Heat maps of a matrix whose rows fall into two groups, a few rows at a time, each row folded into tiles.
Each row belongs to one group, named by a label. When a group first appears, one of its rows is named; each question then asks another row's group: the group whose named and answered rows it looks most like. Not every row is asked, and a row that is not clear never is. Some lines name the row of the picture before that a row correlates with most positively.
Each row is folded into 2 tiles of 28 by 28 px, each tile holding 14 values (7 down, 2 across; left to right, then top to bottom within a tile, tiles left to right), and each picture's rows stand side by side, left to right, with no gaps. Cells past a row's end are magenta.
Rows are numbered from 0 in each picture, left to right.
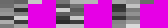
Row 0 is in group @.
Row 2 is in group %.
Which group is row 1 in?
@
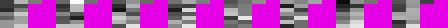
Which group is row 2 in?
%
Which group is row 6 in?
%
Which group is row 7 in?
%
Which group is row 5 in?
@
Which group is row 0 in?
%
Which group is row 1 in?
%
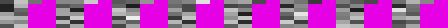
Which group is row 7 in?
@
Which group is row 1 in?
@
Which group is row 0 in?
%
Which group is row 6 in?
@
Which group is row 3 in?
@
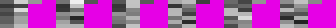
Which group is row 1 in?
%
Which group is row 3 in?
@
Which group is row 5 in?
@
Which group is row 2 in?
%
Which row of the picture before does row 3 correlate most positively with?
4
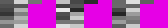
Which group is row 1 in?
@
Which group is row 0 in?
%
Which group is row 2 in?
%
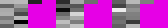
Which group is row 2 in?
@
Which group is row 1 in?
%
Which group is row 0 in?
@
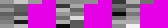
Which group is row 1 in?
@
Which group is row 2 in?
%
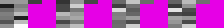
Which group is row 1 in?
%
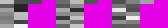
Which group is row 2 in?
@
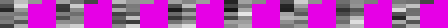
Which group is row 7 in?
@
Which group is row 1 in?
%
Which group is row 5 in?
%
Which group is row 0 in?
%
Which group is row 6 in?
%
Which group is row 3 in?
%
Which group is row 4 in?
%
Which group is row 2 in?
@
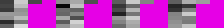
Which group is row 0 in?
%
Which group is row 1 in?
%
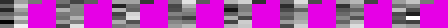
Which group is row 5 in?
%
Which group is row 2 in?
@
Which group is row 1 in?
@
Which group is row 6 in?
%
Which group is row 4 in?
%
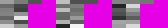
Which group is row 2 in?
%
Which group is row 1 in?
@
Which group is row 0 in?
@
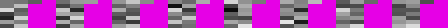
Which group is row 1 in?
@
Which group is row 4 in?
%
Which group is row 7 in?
%
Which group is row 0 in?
@
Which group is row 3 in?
@
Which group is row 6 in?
@
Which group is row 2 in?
@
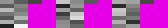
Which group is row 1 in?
@
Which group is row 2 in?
@
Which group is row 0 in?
@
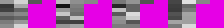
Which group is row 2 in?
@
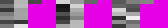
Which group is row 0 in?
%
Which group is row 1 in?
%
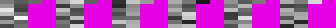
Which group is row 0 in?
@
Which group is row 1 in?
@
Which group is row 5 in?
@
